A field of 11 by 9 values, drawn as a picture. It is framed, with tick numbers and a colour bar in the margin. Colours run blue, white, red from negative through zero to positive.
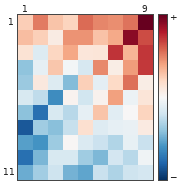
The ninth with the lowest average is the bottom left. Streaks slant up to the right. The ninth with the highest average is the top right. Values rise toward the top right. The bottom right is the calmest part.
